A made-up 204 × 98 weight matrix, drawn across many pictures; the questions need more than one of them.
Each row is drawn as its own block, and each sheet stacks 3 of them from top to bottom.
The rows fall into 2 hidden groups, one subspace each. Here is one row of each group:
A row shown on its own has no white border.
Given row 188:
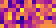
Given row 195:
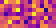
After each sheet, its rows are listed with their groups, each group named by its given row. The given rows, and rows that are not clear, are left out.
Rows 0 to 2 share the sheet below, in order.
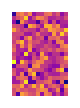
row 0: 195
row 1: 188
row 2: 195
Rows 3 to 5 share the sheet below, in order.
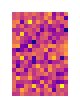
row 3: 195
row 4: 188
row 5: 188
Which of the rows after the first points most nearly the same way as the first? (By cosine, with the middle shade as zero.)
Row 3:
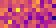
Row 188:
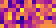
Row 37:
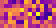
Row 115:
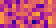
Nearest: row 37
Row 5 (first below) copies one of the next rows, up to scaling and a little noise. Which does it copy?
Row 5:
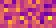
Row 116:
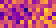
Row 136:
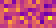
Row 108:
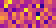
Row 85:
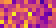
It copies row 136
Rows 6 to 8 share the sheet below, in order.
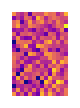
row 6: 195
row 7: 195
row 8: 188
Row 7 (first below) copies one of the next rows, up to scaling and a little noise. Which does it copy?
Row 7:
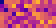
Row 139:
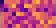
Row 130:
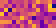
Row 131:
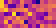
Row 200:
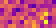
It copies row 139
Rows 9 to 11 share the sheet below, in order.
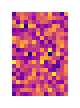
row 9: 195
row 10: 188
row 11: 195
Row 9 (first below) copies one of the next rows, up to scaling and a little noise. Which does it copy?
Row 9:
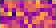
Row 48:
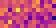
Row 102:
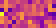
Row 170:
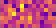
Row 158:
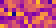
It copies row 158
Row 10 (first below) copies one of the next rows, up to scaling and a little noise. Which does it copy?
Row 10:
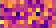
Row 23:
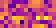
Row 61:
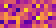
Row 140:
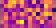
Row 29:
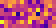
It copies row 29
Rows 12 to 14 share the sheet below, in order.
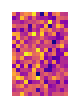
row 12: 188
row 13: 188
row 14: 195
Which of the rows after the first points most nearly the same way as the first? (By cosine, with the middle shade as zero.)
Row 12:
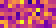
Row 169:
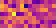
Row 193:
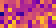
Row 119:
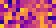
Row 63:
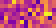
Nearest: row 63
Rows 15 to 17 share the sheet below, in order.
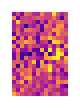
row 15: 188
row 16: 188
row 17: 195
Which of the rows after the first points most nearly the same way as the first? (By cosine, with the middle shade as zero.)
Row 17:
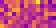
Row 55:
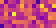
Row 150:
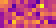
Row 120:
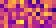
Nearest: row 120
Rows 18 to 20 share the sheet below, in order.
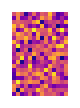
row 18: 188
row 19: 188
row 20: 195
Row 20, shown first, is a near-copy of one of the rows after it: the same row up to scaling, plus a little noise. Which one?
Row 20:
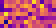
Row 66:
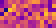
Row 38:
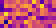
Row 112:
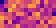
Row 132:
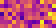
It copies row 38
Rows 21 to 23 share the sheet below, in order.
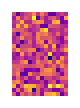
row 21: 195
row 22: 188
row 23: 188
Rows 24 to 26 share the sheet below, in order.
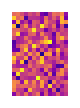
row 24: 195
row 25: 195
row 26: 188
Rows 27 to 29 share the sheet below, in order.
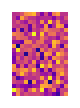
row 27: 188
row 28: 188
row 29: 188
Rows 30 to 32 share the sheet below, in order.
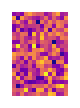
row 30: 188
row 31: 195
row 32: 188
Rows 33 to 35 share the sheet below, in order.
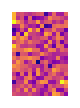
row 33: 195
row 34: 195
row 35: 195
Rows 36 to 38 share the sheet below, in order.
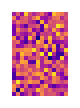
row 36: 188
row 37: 188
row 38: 195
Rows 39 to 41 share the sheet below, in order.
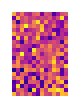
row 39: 188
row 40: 188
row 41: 188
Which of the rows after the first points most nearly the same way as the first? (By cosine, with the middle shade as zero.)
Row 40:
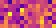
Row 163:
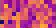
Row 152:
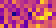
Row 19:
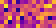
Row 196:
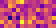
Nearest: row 19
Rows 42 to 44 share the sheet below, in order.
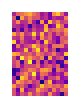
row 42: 188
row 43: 188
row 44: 195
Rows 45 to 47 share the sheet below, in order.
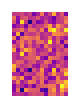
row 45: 195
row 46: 195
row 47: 195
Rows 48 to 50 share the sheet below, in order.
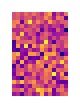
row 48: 195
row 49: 195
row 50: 195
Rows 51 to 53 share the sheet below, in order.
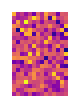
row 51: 188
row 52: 188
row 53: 195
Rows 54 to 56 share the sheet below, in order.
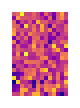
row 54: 188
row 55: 195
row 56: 195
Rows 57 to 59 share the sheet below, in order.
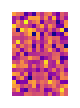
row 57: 188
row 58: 195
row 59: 195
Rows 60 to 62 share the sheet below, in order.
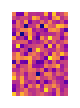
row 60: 188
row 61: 188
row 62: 195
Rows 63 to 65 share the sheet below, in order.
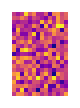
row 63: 188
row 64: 195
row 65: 195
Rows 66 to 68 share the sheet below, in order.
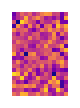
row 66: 195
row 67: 195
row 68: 195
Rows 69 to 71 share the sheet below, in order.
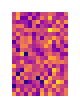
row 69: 188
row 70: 195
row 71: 188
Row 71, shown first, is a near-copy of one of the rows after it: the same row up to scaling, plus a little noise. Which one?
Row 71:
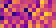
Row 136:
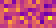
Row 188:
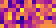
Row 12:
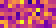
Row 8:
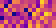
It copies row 8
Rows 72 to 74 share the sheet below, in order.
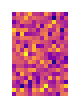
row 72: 195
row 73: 195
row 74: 188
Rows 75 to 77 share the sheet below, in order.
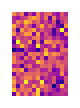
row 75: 188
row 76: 195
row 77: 188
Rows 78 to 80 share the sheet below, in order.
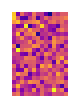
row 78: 195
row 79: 188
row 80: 188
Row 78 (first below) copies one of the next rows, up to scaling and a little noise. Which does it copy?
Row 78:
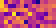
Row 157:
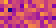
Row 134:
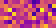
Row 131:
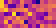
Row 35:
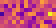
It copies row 131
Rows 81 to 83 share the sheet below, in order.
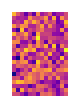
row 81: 188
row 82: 188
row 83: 195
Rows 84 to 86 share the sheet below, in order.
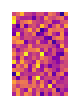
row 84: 195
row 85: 188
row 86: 188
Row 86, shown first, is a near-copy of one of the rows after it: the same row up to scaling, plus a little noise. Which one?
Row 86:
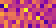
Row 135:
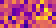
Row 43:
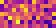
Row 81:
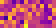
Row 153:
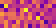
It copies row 153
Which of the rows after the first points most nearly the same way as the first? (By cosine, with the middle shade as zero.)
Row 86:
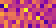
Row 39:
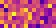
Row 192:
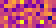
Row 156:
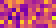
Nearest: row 39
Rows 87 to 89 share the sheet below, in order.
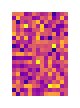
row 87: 188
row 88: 195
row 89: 188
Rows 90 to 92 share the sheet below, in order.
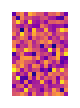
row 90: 188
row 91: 195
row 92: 195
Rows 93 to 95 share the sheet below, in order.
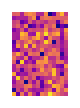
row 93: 195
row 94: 195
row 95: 188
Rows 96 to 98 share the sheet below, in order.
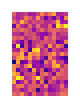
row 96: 195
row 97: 188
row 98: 195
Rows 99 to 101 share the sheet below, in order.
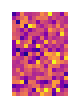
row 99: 195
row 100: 195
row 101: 195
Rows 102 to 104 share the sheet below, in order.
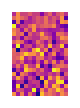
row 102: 195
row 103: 188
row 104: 188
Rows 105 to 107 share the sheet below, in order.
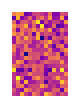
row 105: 188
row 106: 195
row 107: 195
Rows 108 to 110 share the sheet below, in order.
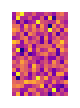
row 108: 188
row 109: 195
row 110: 188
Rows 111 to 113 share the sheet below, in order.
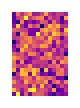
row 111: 195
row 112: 195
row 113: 188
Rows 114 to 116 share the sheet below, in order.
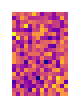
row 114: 188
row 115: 195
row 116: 188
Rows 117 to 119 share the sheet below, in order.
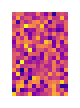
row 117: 188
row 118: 195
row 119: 188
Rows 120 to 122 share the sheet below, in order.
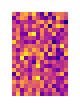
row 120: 188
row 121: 188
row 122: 188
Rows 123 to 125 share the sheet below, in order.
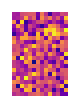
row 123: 195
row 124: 188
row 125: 188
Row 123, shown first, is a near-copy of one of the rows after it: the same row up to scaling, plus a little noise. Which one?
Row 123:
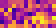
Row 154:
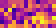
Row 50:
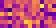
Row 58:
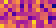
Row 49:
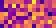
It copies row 154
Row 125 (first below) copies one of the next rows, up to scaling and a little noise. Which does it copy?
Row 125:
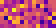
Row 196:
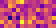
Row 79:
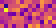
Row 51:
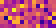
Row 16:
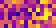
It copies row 51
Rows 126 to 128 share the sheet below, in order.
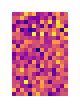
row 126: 188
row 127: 188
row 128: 188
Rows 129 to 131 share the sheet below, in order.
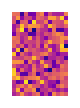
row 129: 188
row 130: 195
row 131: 195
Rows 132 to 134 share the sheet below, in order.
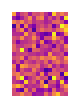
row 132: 195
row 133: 195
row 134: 195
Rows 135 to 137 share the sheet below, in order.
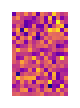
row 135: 188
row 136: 188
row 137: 188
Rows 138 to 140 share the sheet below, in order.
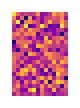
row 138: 195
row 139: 195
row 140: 188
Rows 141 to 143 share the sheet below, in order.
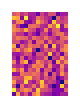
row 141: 195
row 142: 188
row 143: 188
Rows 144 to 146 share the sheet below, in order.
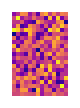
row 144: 188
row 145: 188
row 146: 188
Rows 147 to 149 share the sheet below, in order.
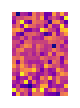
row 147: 195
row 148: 195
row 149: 188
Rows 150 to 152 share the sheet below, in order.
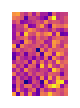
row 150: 195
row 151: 188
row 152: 188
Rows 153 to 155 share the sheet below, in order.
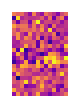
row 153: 188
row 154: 195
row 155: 188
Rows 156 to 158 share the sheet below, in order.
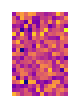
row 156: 188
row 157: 195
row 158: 195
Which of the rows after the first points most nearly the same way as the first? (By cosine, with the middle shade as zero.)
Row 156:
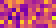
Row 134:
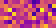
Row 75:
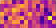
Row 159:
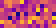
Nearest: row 159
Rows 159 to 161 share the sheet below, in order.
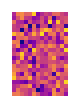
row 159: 188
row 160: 188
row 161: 195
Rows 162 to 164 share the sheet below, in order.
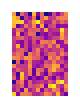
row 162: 195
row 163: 188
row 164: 195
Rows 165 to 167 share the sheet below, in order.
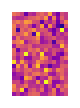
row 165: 188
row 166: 188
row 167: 195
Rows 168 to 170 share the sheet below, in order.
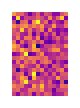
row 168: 188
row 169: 195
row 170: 195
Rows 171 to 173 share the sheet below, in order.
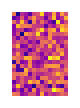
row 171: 195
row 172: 188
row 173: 188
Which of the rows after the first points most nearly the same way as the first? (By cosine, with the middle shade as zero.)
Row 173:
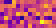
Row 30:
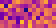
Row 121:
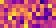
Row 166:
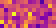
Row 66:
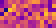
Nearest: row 30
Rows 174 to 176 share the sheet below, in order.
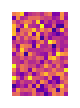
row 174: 188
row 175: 195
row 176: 195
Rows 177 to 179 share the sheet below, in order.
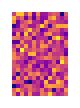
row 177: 195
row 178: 195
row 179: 188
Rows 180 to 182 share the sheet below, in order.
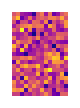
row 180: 188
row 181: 195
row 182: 195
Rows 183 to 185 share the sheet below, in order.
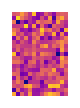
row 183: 188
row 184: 195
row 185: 188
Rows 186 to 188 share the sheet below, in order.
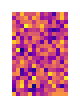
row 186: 188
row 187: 195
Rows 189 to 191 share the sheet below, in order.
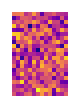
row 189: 188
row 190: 188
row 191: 195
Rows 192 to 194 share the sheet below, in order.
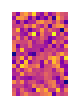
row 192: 188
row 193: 195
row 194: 195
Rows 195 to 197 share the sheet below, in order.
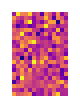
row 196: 188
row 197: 195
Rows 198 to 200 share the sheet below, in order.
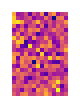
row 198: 195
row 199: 188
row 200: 195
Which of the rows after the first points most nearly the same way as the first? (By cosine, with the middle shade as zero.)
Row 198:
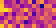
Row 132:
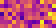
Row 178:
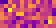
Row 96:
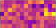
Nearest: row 96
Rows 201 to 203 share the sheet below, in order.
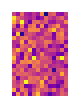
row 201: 195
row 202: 188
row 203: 188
